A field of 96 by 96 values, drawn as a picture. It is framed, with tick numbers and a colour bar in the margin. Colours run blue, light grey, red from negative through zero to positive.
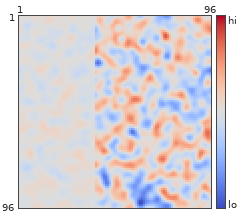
Grain: blotchy. Average level on the scale: 50%. Slope: none. Mirror symmetry: none. Seam: vertical, 40% of the way across, the left part calmer.
